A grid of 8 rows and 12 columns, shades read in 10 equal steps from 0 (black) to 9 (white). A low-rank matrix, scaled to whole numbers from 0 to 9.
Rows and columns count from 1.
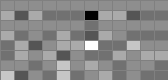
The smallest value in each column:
4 3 3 4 3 4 0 4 4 3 4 4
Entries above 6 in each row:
0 0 0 0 2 0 1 2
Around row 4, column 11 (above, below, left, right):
5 5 4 4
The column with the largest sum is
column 5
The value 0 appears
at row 2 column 7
